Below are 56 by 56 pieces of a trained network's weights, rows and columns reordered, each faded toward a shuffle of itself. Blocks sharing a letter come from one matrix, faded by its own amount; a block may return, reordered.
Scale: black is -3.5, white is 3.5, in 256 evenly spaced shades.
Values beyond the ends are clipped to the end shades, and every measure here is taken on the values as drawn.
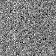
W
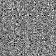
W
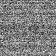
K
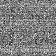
K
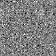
W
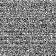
K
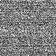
K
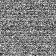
K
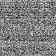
K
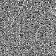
W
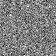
W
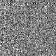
W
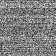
K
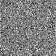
W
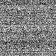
K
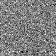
W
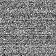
K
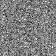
W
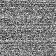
K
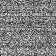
K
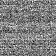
K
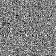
W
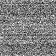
K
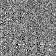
W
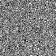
W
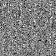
W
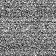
K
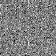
W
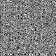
W
